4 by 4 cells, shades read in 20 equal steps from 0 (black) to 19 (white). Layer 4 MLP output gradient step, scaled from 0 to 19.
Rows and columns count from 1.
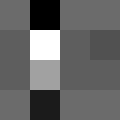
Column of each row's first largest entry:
1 2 2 1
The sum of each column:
30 33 30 29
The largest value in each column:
8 19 8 8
